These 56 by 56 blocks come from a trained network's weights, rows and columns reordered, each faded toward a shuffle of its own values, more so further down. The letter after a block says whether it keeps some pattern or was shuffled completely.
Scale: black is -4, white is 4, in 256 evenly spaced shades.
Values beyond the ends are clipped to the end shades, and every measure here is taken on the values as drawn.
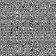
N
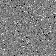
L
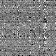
N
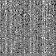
N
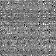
N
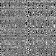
N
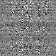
N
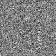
N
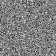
L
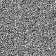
L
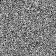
L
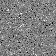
L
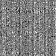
N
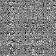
N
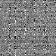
N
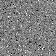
L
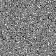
L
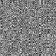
N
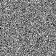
L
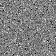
L
